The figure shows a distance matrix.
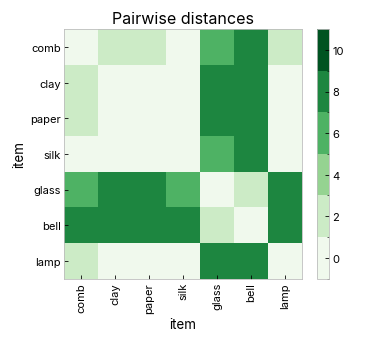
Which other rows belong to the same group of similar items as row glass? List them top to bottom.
bell
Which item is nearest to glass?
bell
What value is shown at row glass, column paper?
8
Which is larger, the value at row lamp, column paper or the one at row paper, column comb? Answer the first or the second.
the second
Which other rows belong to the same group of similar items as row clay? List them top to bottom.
comb, paper, silk, lamp
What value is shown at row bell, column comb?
8
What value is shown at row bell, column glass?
2
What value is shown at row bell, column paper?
8
